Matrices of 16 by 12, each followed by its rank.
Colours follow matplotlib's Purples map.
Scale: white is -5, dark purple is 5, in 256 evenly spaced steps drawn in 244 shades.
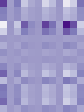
one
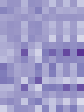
two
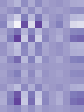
one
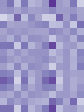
two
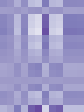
one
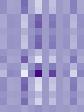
one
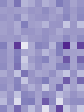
two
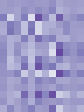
two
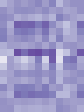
two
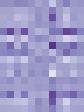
two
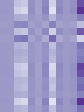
one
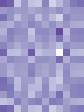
two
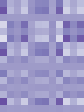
one
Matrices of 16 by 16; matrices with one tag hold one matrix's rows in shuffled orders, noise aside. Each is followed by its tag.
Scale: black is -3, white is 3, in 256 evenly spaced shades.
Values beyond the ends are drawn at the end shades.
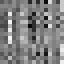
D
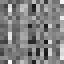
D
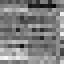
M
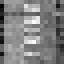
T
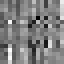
D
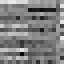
M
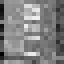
T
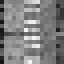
T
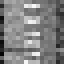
T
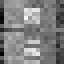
T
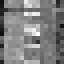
T
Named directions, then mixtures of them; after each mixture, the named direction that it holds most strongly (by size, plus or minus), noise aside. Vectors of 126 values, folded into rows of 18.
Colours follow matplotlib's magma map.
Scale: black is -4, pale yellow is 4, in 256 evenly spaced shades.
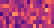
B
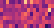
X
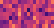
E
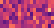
E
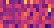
X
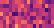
B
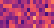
E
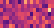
X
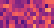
B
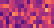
B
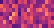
E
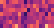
X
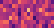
E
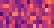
B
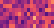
E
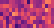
B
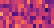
B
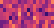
E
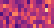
B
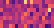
X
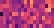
B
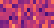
E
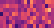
B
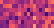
E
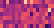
X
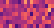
X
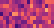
B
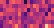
X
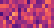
B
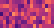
B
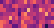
E
